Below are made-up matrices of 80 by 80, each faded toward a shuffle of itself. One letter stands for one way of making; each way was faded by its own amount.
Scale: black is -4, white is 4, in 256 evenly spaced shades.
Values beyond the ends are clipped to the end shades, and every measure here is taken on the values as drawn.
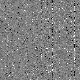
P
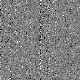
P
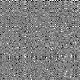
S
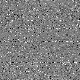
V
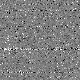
V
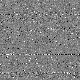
V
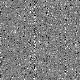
P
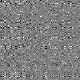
S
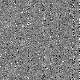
P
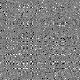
S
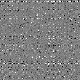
S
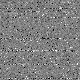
V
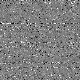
V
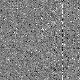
P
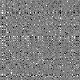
S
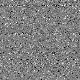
V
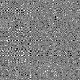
S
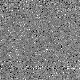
V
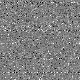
V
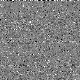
V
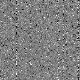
P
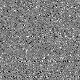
V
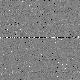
V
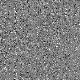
P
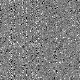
P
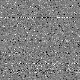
V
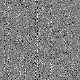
P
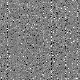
P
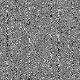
P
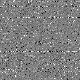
V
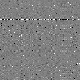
S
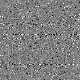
V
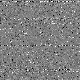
V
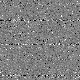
V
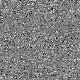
V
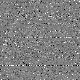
V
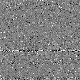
V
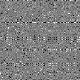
S
